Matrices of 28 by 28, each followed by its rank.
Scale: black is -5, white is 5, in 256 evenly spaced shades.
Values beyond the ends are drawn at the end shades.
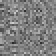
five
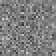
five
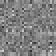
five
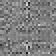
five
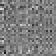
five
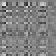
two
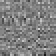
five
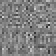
five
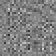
five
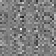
five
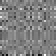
two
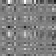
two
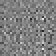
five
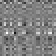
two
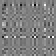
two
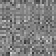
five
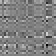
two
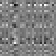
two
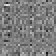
five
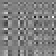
two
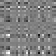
two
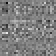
five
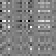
two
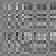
two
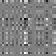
two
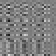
two
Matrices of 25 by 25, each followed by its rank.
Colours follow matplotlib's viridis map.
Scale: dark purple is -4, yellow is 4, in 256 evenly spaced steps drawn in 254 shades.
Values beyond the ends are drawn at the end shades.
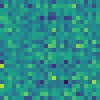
five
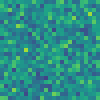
full rank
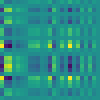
one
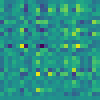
three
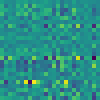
three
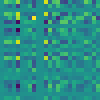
two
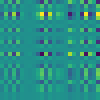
one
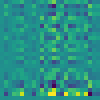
two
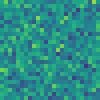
full rank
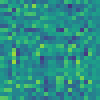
five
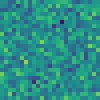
full rank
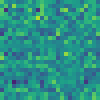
five
